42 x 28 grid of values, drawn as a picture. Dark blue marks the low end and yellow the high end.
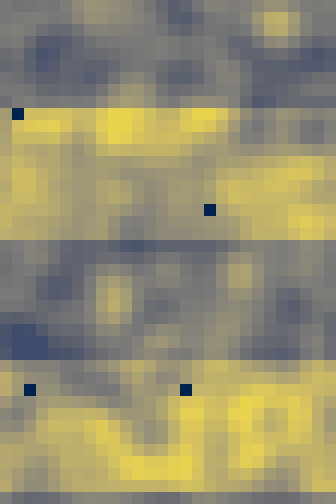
Average level on the scale: 60%. Stripes: horizontal, repeating 2 times. Lone odd cells: 4, each lower than its neighbours.
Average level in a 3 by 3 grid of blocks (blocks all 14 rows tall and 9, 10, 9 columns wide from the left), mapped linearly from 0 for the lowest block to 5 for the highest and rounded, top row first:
120
113
255
